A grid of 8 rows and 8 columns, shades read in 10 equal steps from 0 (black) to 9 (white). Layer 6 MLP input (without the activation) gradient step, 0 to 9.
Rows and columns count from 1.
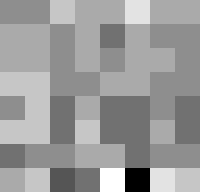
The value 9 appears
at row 8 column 5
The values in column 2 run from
5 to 7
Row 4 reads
7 7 5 5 6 6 5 5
